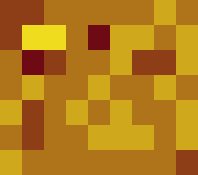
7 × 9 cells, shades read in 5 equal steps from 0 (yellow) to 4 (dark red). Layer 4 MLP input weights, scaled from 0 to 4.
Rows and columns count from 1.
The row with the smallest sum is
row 2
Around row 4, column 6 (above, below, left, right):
1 1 1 2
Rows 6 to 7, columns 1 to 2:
2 3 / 1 2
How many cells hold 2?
32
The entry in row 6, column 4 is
2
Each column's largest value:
3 4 3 2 4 2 3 3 3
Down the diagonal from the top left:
3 0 3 2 2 1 2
